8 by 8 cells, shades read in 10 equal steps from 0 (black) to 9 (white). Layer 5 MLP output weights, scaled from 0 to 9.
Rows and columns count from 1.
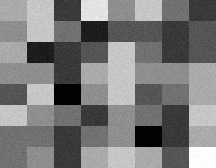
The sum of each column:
40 41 18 35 46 32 24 42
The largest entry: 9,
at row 8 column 8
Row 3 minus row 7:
2 -3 0 -1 2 4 0 -3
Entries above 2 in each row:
6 6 5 7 7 6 5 7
